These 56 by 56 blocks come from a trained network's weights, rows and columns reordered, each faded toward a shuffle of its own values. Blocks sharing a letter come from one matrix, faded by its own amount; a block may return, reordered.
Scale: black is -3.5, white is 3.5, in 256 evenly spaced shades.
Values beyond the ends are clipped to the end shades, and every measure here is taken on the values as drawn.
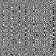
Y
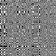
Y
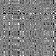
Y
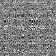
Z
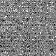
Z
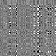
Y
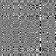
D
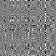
D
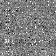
Z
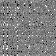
Z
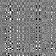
Y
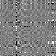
D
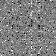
Z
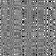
Y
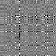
D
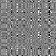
Y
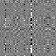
D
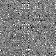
Z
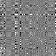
Y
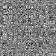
Z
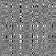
Y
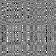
Y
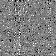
Z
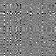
Y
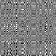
D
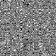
Z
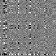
Y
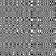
D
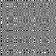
D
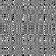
D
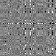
Y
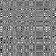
D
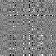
Y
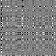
D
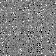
Z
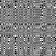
D
